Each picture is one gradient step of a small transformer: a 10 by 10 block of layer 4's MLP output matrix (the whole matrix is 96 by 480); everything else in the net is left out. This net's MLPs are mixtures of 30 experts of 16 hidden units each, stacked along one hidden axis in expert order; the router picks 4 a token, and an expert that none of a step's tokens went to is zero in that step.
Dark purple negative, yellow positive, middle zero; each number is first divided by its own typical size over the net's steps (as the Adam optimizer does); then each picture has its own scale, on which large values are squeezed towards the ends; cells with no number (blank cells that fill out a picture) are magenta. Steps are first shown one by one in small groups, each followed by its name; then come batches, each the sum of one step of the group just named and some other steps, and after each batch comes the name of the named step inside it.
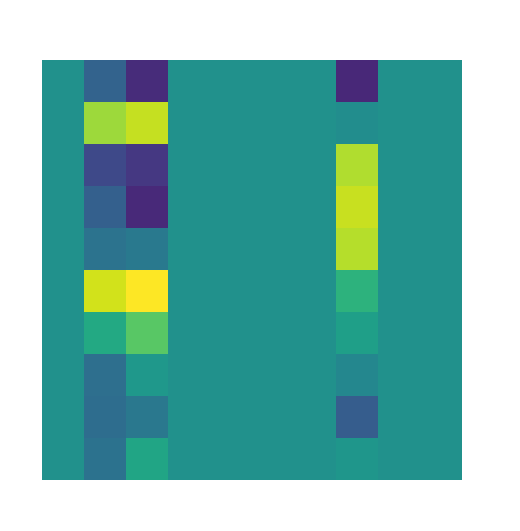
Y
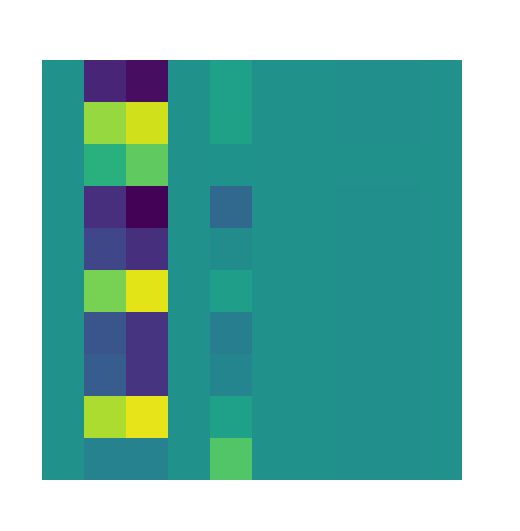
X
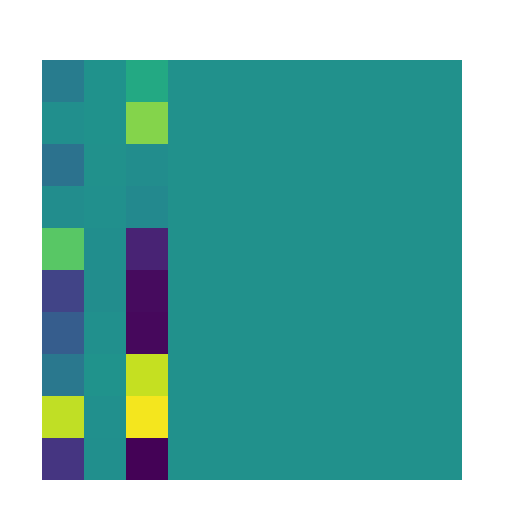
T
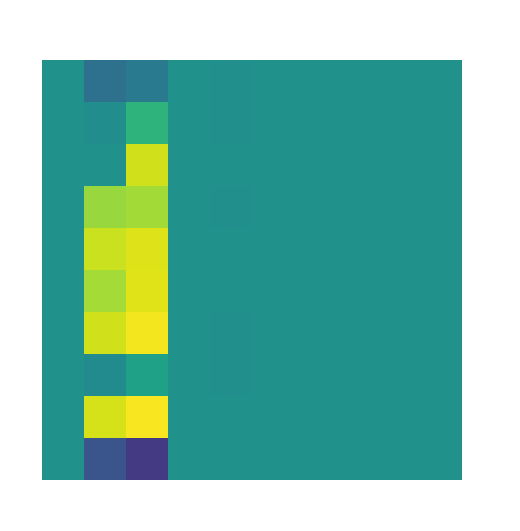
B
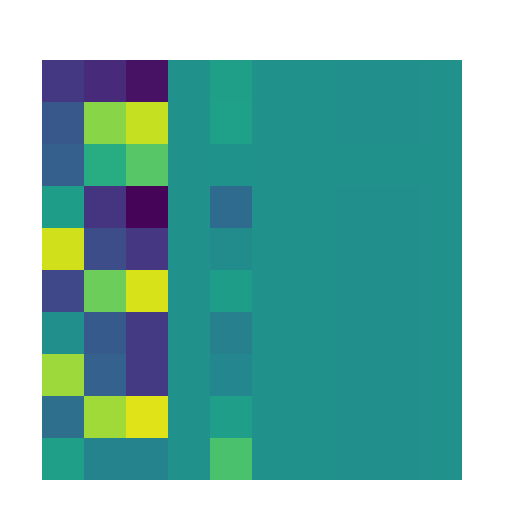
X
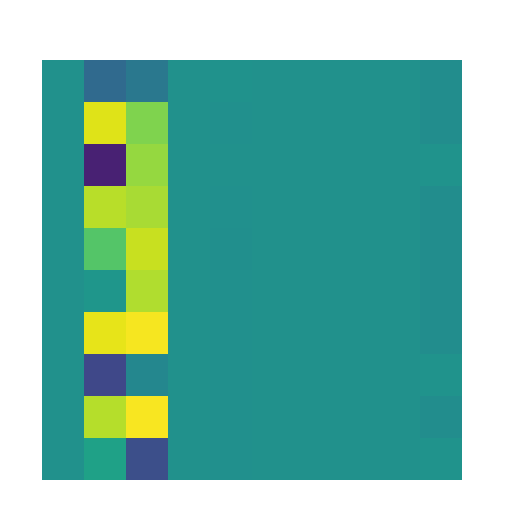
B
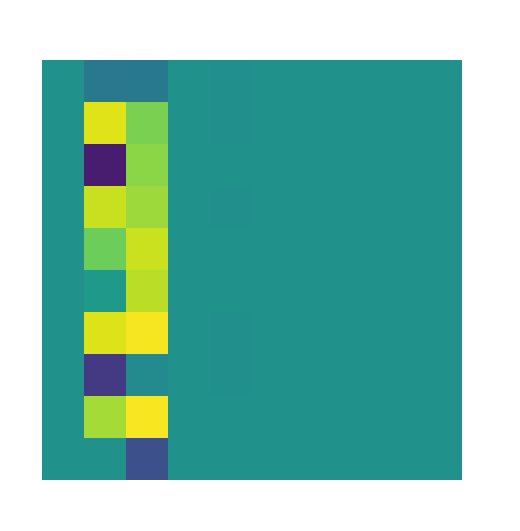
B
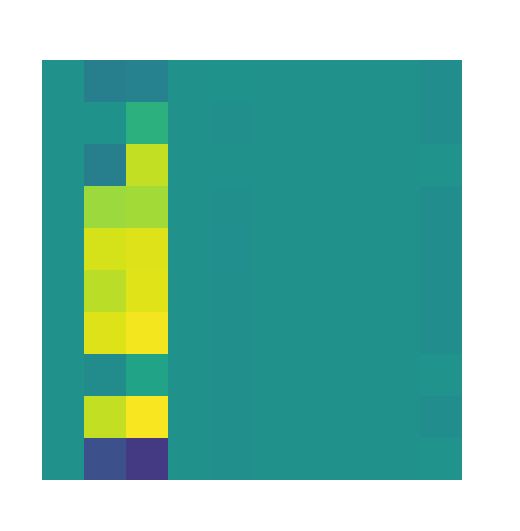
B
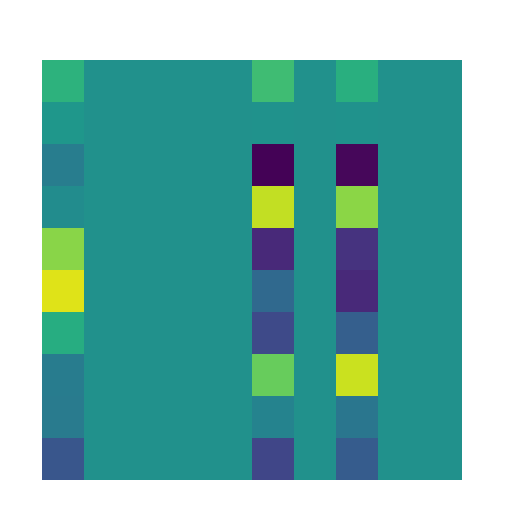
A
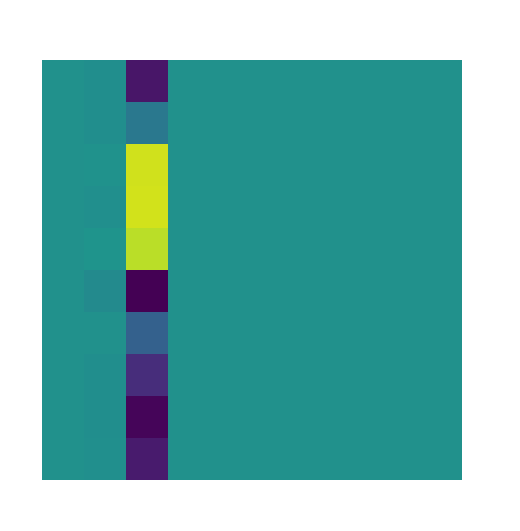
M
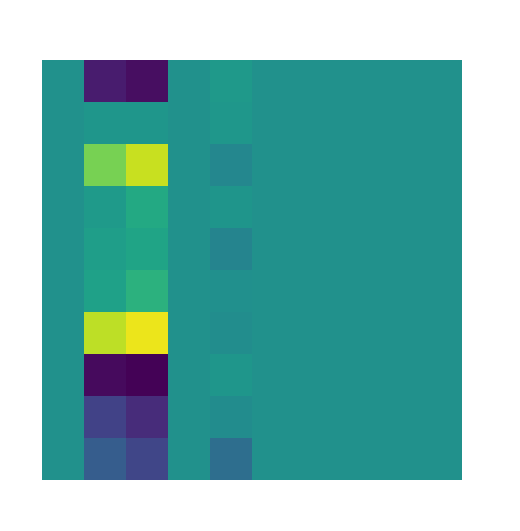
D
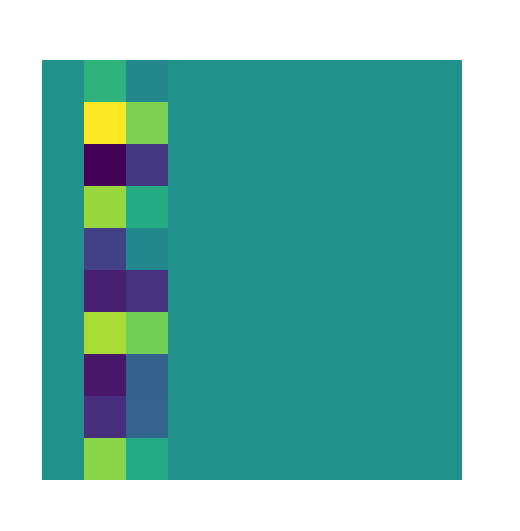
M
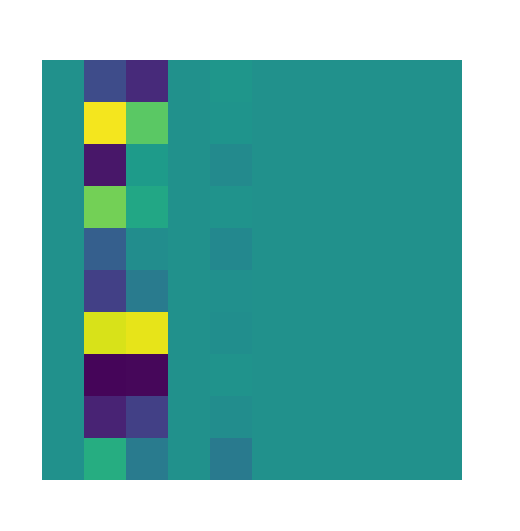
D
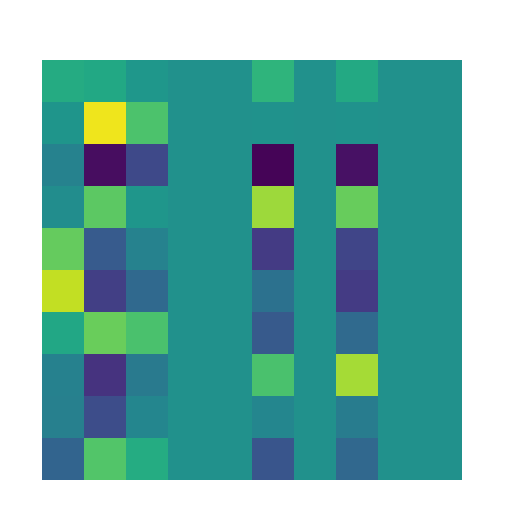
A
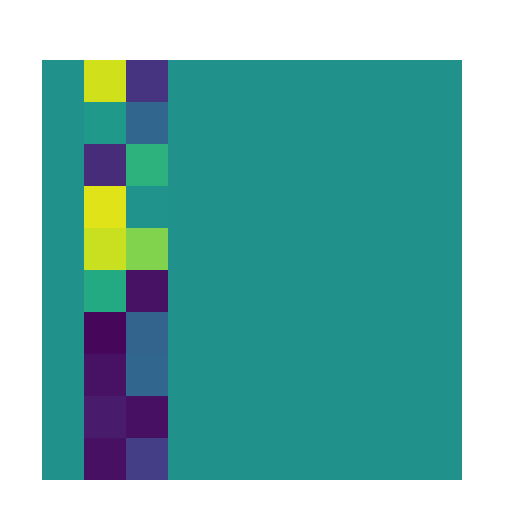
M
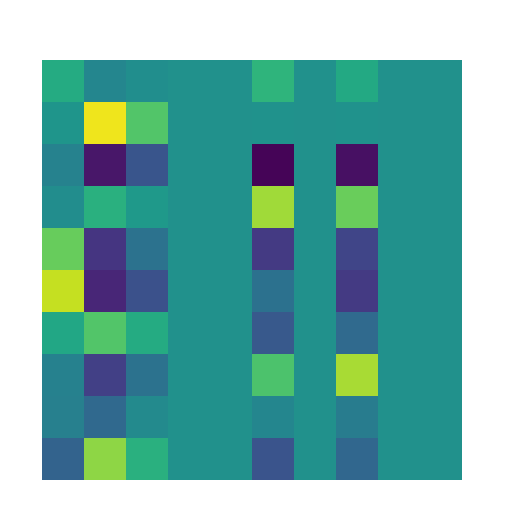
A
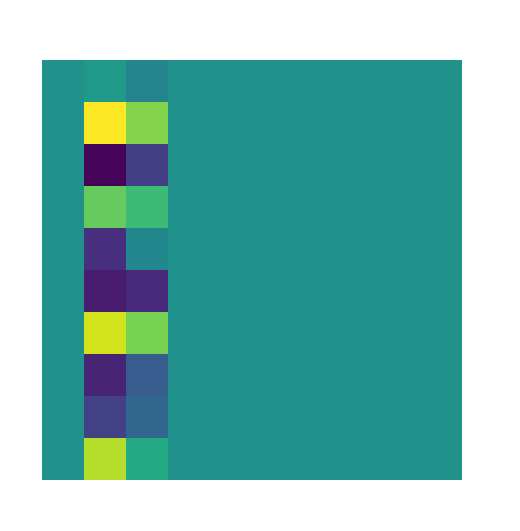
M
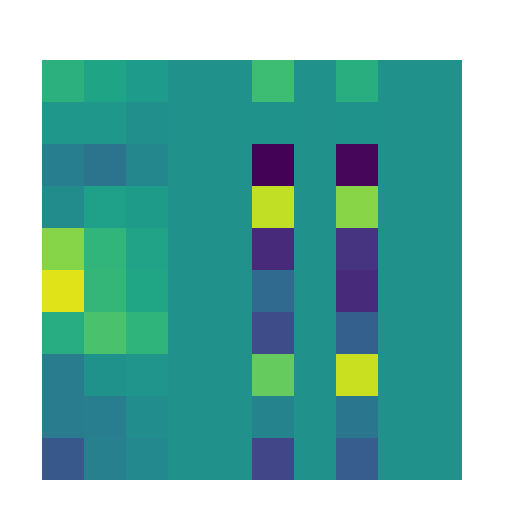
A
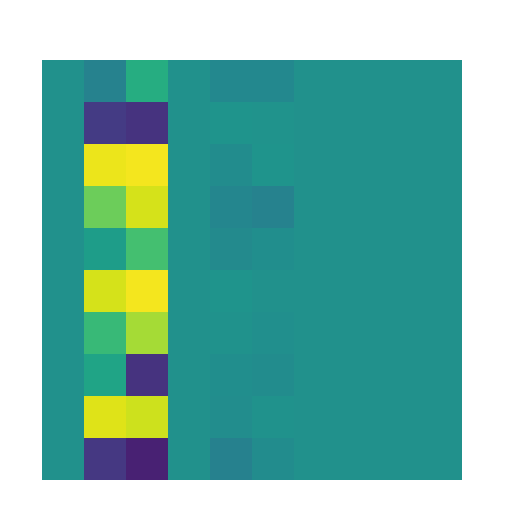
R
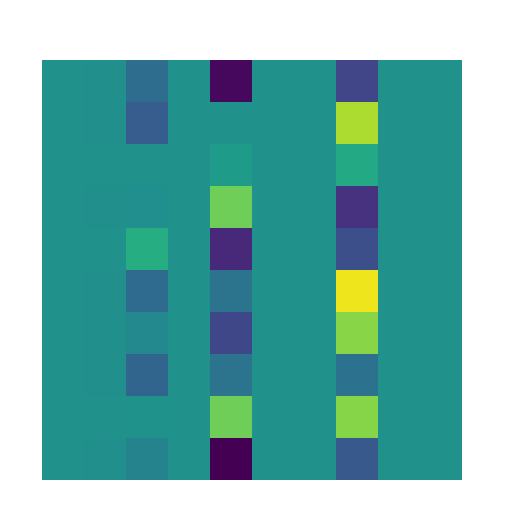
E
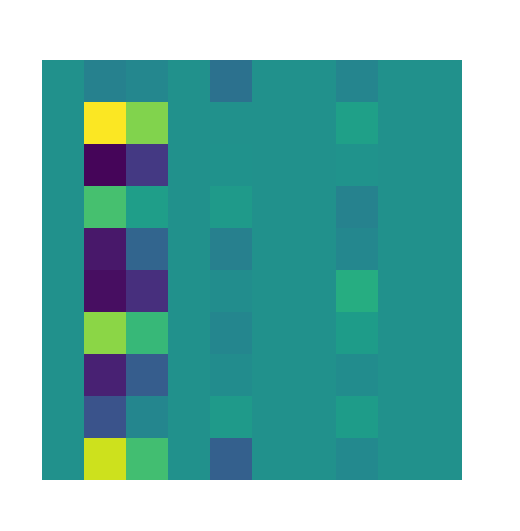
E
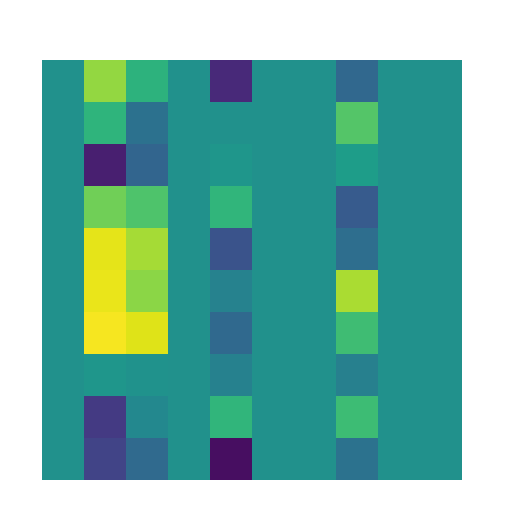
E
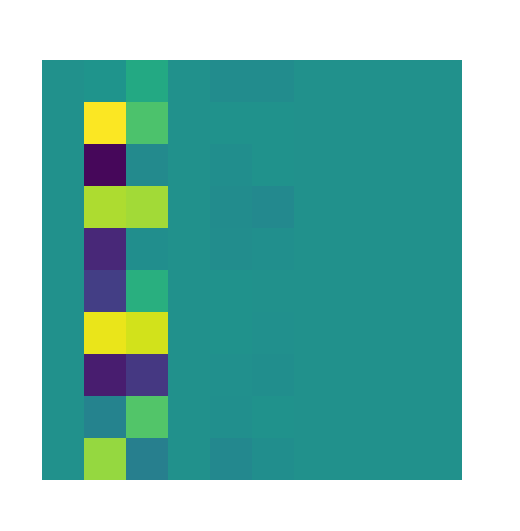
R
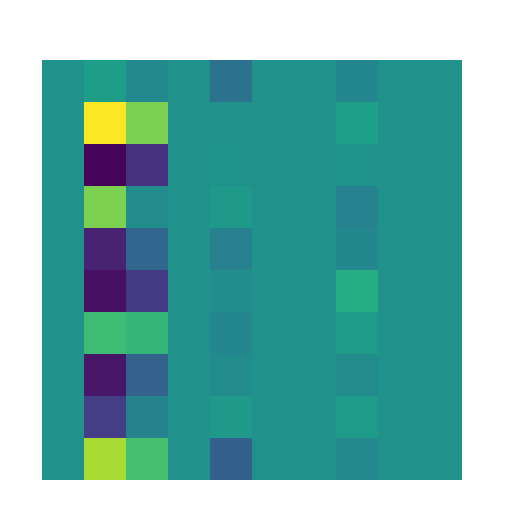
E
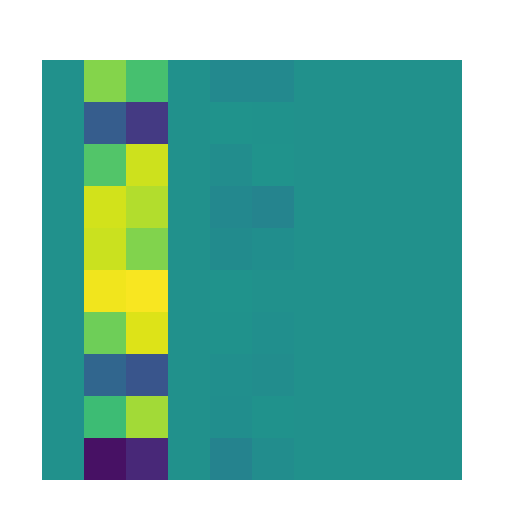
R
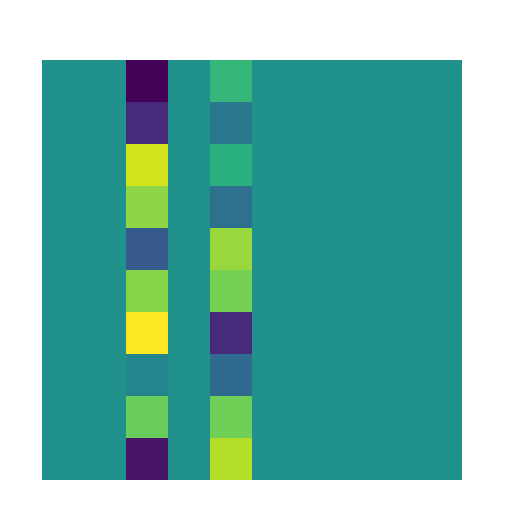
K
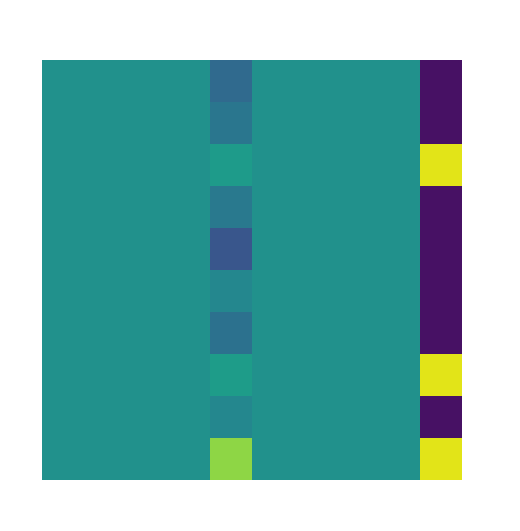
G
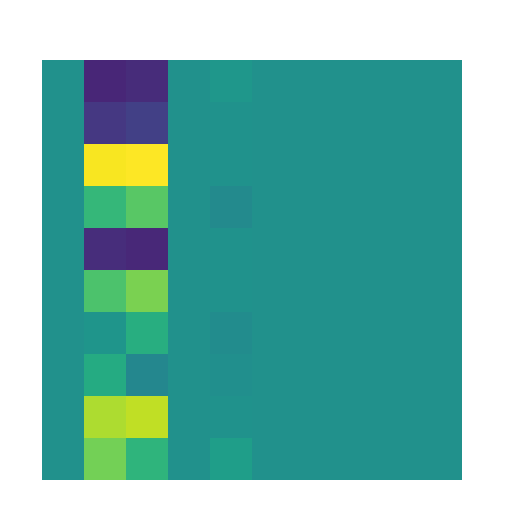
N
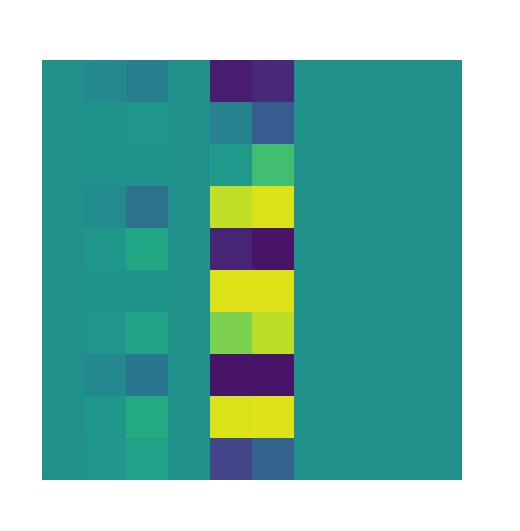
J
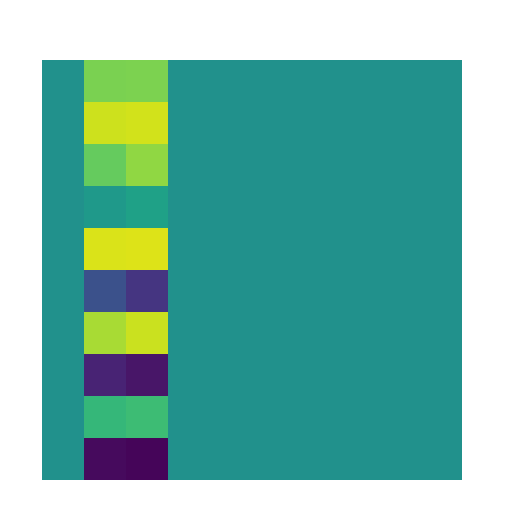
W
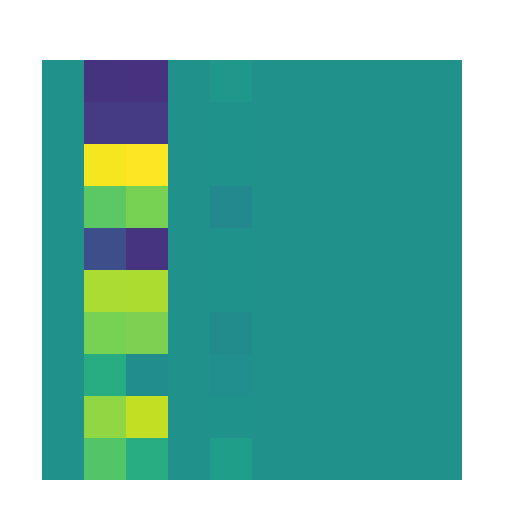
N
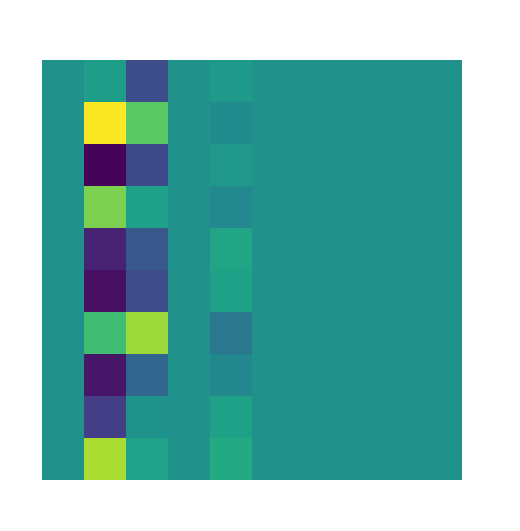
K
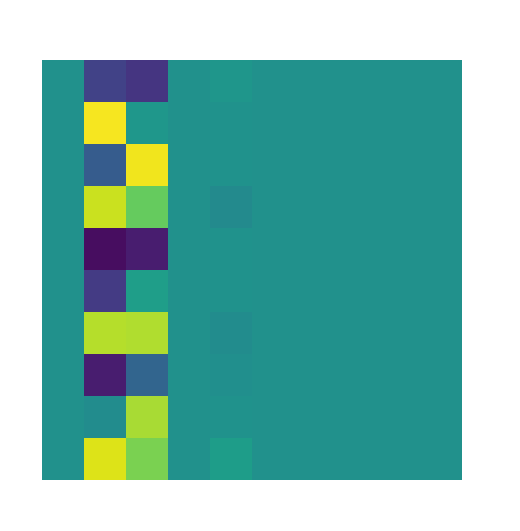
N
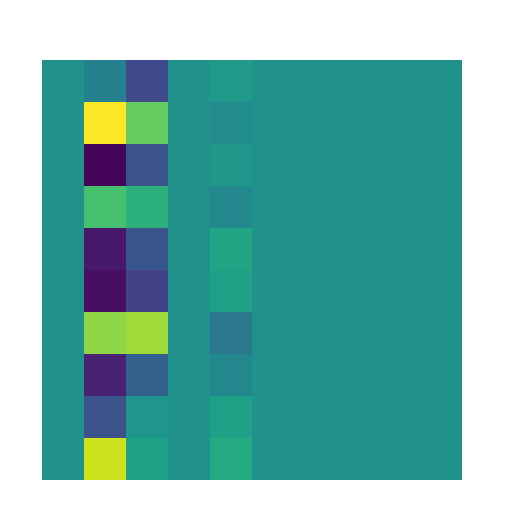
K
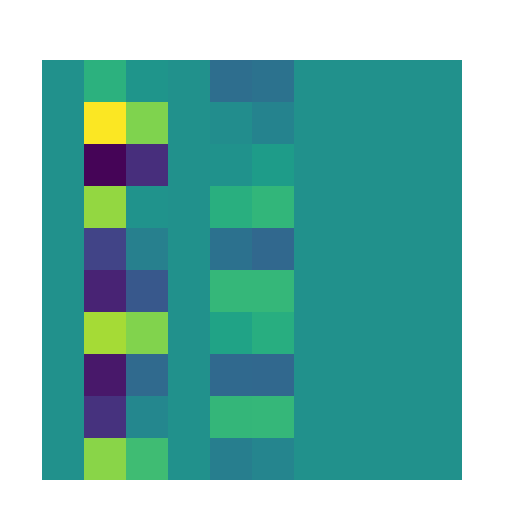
J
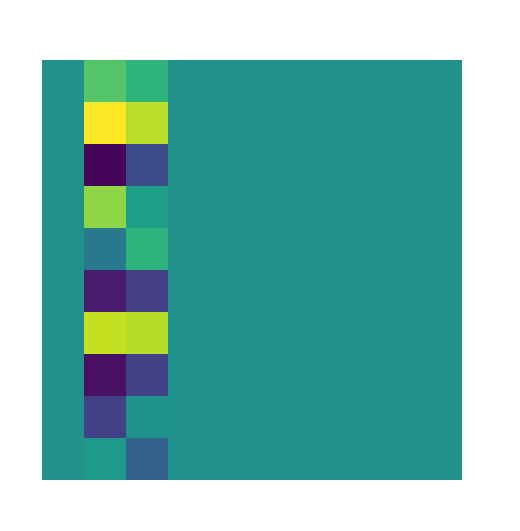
W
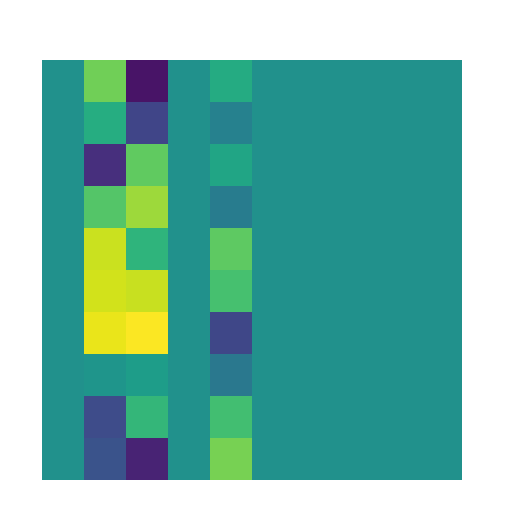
K
